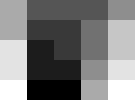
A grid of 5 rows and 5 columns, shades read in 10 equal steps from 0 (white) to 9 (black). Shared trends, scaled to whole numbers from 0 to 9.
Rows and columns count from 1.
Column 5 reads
4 2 2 1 0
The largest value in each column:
3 9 9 6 4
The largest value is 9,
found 2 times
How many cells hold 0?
2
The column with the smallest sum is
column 1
